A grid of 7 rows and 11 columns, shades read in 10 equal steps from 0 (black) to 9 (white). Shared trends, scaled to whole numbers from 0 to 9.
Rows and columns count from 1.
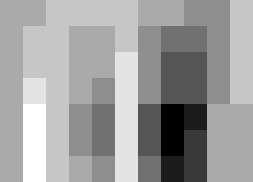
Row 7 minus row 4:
0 1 0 0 0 0 -1 -2 -1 1 -1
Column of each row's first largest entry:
3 2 6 2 2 2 2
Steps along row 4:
up down down down up down down same up up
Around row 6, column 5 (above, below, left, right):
4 5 5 8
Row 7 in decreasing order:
9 8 7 6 6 6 6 5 4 2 1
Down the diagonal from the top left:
6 7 7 6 4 8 4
